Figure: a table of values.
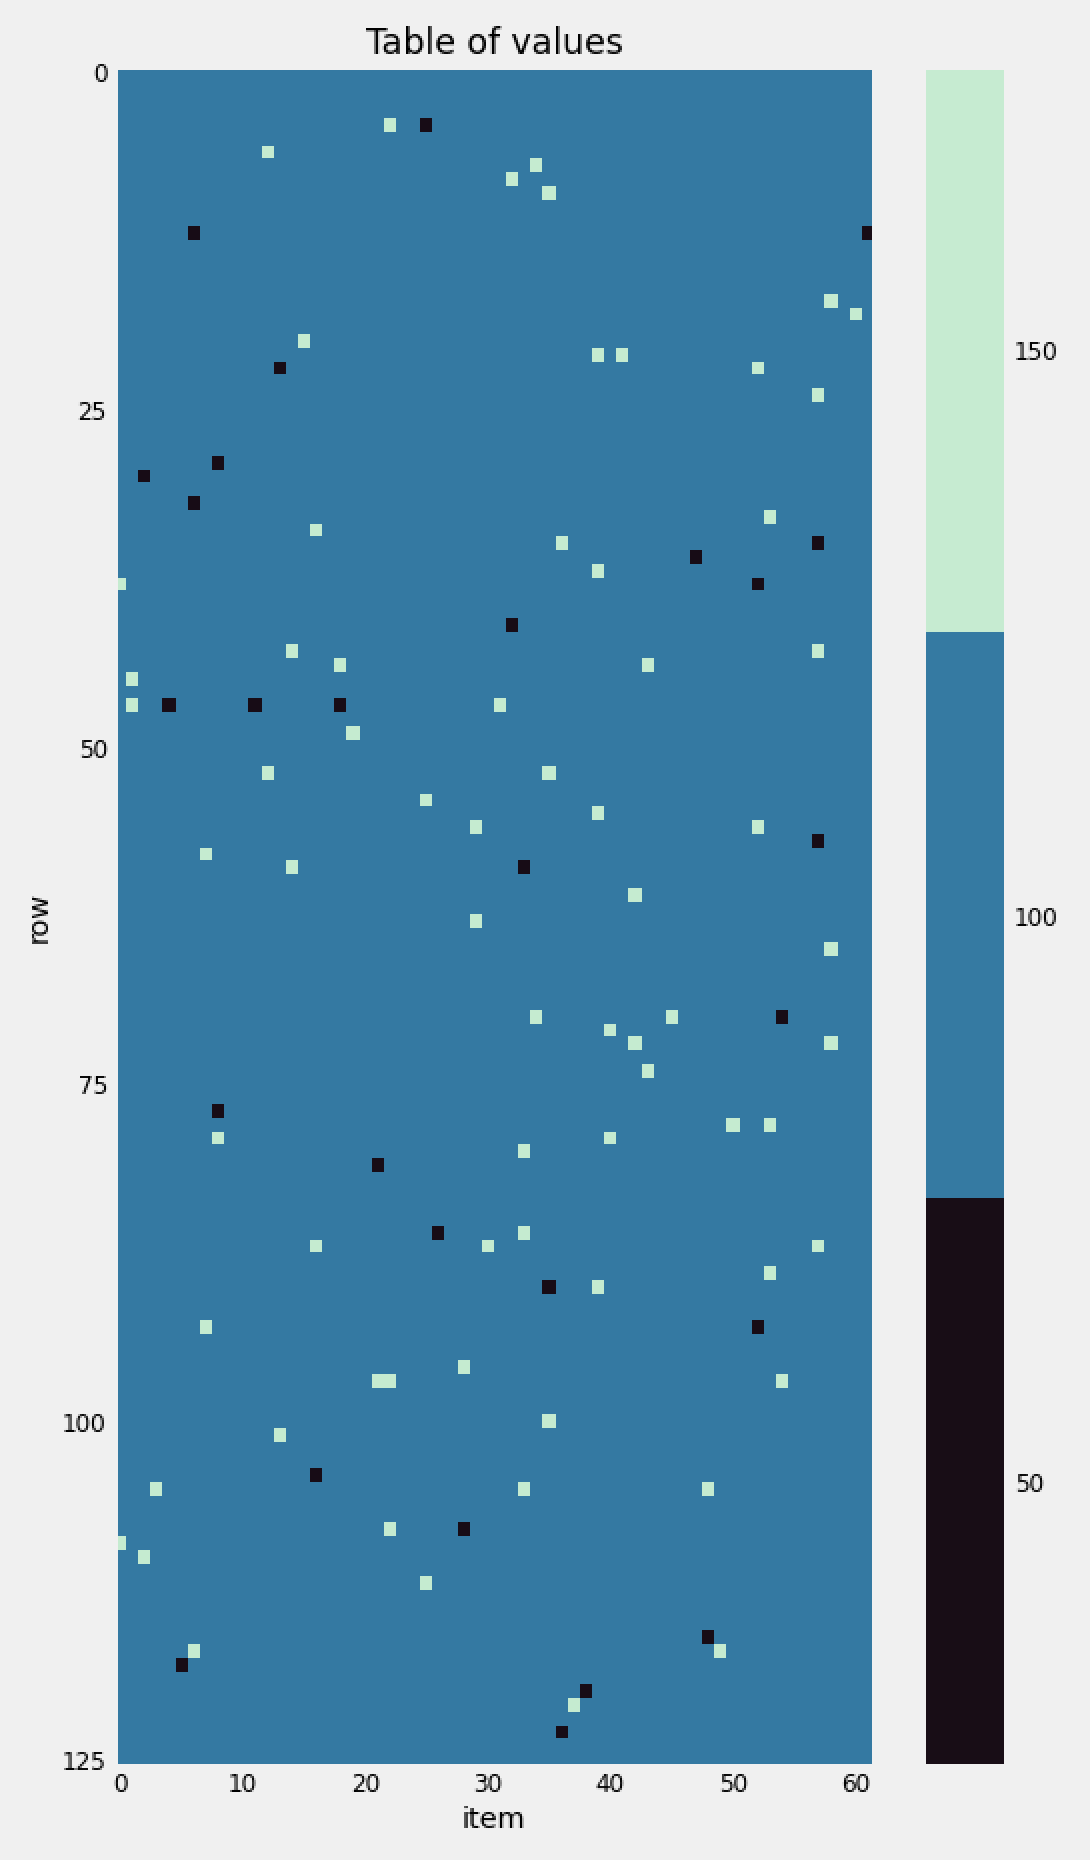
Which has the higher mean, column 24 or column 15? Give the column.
15
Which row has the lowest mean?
12
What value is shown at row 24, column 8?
100
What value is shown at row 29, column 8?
50
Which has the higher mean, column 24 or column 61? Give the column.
24
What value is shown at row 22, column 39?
100
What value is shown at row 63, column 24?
100
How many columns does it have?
62
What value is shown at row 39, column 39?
100
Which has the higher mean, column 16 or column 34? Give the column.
34
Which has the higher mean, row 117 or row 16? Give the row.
117
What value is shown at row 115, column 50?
100
